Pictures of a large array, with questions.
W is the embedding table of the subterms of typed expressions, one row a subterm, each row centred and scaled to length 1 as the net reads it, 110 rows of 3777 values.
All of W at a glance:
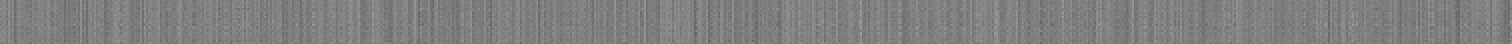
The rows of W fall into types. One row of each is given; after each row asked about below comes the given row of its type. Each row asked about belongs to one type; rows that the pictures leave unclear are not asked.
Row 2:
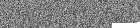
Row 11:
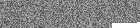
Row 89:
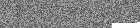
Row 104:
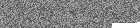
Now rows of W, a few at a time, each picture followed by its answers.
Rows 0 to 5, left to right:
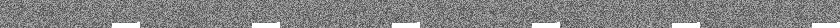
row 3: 104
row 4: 11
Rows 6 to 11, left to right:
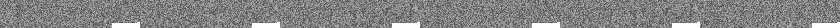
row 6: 89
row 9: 11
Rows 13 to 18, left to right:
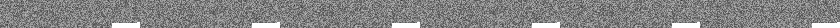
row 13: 89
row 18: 11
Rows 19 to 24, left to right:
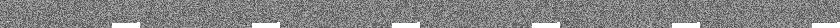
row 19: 2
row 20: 11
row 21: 89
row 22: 89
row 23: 11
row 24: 11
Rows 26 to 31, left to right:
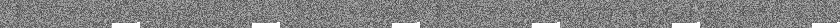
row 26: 89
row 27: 2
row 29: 89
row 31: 11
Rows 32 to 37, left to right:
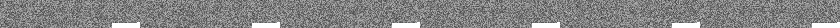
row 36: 104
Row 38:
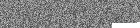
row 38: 2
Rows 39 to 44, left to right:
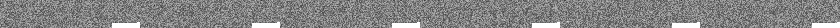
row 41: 11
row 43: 2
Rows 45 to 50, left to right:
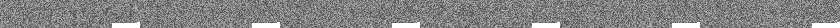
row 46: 11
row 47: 104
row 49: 11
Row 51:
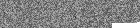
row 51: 104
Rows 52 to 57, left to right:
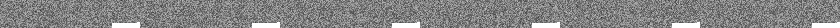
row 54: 104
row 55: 2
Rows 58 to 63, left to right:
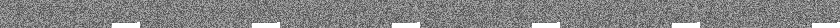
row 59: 11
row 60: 2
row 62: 2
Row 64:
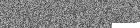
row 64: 2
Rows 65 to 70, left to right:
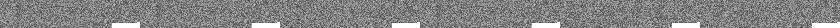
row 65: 89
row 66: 89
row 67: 104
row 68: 89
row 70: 89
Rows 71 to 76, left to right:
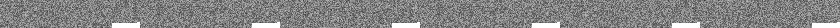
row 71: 89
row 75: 89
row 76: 2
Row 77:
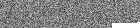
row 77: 11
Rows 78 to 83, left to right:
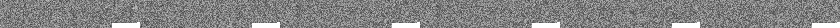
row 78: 104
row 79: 11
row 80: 89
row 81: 89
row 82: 104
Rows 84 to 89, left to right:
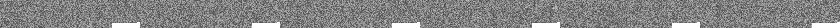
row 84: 11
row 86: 11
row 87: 104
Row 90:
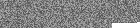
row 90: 11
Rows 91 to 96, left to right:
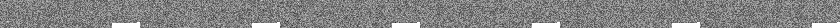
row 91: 2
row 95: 11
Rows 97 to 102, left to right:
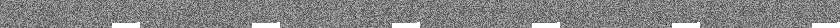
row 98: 2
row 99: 104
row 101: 11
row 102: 11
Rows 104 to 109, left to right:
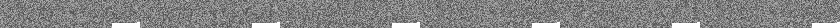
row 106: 2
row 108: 89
